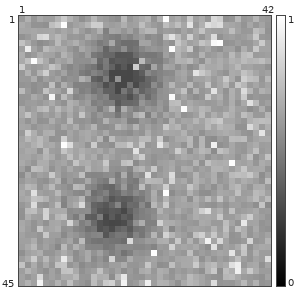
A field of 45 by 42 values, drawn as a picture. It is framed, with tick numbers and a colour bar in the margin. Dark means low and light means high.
Ninth with the lowest average: top middle. Dips: two. Odd rows or columns: none.
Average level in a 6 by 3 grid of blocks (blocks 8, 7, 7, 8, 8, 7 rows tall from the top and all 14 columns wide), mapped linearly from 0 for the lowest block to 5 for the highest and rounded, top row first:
4 3 5 / 3 0 5 / 4 4 5 / 4 4 5 / 3 1 5 / 4 4 5
